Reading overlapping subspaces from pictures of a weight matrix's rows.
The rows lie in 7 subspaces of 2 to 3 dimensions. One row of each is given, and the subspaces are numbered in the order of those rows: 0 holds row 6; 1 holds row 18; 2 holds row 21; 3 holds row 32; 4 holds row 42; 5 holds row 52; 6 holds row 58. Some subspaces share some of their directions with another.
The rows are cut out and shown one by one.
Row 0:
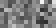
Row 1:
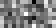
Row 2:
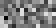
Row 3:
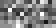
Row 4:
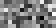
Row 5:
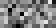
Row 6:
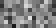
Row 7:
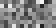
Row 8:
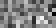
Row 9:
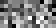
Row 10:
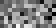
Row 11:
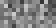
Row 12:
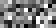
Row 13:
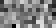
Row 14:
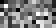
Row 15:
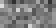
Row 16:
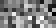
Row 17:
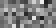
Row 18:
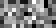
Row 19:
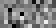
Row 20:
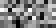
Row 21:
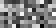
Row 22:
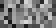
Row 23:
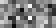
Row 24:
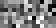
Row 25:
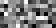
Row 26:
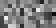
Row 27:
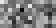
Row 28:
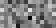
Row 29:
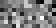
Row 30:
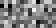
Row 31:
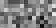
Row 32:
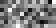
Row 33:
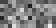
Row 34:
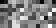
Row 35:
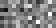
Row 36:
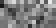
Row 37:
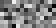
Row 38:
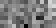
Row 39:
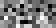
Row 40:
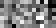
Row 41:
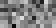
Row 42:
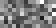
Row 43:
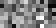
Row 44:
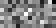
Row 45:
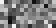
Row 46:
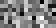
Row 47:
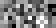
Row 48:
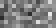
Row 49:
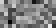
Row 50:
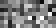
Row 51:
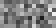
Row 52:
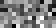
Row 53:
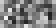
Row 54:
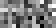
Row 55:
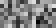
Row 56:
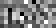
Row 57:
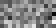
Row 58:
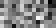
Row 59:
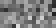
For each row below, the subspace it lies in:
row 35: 6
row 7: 2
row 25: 1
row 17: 1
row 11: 2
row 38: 6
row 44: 3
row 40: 6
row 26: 4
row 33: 0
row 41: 1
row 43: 6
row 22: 0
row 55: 2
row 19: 3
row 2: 4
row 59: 5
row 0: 3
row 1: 1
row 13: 5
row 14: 1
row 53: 0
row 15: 2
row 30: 2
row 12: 4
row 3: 3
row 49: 5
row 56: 3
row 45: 5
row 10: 4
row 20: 3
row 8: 2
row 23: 0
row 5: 3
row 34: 0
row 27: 0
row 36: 2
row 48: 6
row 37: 4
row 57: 4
